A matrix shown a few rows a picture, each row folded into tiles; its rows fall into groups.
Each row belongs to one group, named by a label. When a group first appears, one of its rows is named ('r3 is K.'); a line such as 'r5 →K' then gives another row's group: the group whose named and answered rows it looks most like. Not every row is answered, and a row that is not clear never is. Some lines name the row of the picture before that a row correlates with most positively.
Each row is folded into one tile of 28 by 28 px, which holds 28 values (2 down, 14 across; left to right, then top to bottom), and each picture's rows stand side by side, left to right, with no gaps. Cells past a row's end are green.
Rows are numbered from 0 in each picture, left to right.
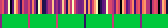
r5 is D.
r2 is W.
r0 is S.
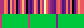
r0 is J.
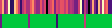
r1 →D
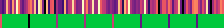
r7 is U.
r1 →J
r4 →W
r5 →D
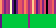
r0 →U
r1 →D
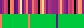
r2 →D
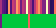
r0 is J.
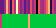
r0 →W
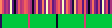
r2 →J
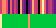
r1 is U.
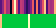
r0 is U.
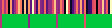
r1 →D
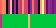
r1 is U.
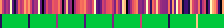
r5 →W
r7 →S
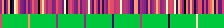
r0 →S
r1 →U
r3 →D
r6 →J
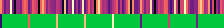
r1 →U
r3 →U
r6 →W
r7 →D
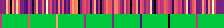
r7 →W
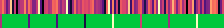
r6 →D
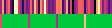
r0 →S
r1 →W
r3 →U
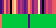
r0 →U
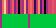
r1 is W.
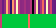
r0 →W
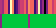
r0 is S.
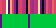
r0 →J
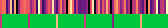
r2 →U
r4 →D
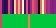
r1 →U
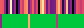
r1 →U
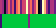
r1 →S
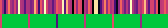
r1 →W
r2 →J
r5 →D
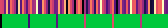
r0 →J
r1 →S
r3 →W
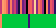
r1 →J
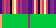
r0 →U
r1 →W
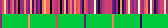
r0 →D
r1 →S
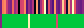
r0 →D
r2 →W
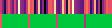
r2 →W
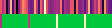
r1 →W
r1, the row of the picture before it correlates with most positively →2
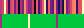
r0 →D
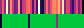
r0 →J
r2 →J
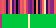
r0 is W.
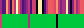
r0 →W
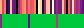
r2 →W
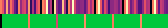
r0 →J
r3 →U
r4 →U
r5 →U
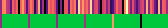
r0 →D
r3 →J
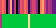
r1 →U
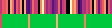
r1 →U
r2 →S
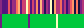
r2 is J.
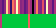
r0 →W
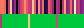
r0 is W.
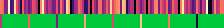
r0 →S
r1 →U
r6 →U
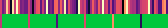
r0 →W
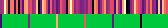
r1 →S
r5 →J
